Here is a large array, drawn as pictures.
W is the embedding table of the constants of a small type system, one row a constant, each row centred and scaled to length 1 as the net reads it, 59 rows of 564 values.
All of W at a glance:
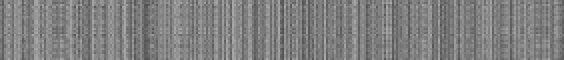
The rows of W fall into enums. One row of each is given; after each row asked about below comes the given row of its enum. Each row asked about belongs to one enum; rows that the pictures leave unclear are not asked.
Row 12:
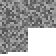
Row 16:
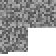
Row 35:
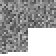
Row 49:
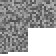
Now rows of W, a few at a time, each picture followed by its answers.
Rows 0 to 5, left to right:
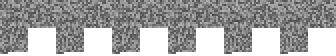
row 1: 49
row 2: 16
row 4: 49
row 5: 49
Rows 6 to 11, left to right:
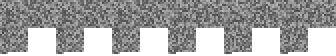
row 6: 12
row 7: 12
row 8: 12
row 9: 16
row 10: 49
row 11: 16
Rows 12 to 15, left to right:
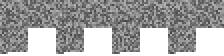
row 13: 16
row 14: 49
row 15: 12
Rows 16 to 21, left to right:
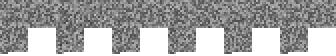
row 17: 35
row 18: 16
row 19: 12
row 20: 49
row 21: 16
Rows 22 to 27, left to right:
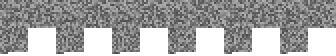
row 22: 16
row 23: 49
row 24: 49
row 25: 12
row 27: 12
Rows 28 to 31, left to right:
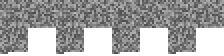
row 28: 16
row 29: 16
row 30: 12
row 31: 16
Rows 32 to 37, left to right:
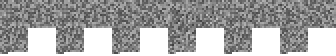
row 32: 16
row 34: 12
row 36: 16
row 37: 12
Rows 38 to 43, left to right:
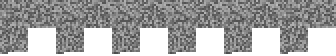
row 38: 16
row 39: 49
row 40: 49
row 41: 49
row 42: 49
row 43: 16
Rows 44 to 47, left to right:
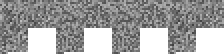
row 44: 35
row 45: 49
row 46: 49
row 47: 35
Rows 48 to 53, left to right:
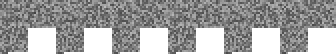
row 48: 16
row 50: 12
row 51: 16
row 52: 49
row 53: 12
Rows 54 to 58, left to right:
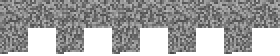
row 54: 49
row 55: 16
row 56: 16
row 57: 49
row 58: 49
